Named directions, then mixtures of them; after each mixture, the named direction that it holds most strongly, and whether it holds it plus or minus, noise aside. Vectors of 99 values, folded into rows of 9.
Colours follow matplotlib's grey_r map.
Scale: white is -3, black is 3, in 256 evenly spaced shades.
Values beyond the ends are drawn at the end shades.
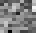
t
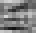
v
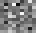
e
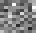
e, plus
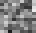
t, plus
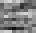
v, plus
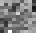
t, minus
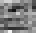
v, plus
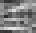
v, minus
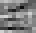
v, plus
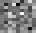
e, plus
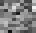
t, plus
